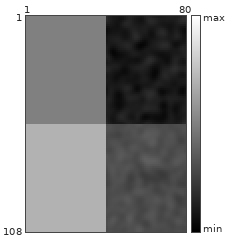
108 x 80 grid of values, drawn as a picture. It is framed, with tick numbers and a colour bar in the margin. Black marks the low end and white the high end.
It is made of 2 by 2 panels. Panel 1,1: middling, flat. Panel 1,2: very low, blotchy, faint in contrast. Panel 2,1: high, flat. Panel 2,2: low, blotchy, faint in contrast.
